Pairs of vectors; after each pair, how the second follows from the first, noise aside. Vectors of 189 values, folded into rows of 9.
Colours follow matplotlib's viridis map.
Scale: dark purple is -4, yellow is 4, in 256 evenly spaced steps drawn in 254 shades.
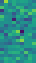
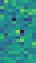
copied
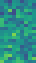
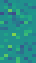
partly zeroed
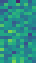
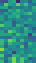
copied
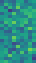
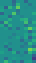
partly zeroed
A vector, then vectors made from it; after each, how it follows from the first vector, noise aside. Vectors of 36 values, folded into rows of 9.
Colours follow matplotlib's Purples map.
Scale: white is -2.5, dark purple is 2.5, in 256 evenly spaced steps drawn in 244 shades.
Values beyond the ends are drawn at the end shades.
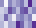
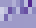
partly zeroed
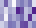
wrapped around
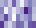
wrapped around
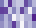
wrapped around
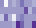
partly zeroed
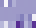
partly zeroed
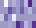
partly zeroed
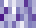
wrapped around
